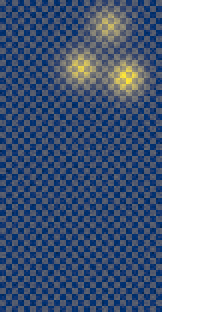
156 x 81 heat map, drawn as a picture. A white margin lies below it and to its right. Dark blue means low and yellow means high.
Lone odd cells: none. Odd rows or columns: none. Bumps: three.
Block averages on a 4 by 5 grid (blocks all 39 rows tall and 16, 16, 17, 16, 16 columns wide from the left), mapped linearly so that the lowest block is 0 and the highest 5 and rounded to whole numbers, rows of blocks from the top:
00451
00121
00000
00000
